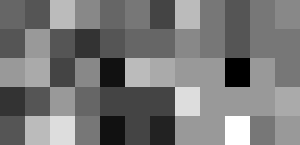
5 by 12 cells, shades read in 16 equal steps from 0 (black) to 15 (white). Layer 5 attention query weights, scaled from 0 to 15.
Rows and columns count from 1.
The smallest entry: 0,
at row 3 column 10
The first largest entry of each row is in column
3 2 6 8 10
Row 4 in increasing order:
3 4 4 4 5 6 9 9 9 9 10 13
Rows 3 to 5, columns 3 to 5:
4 8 1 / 9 6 4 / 13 7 1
